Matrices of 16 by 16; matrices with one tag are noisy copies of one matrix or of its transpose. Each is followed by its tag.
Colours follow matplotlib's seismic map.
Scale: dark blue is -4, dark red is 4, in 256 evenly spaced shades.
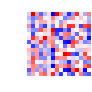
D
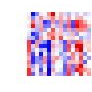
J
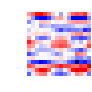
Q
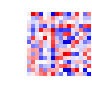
D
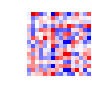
D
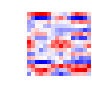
Q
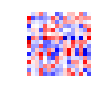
D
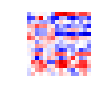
J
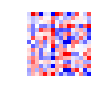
D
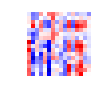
J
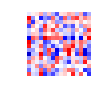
D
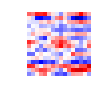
Q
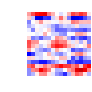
Q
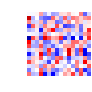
D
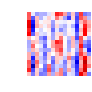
Q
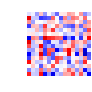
D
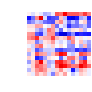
J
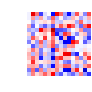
D
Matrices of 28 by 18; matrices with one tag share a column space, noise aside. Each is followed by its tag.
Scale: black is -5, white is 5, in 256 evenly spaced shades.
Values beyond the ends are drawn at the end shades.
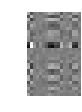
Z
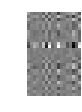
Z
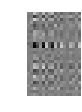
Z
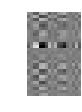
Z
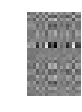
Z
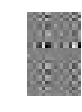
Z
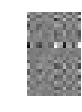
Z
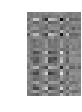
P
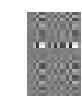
Z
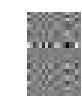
Z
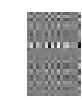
Z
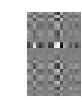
Z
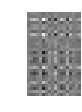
P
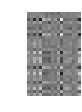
P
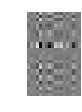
Z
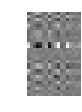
Z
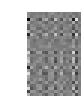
P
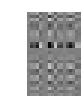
Z
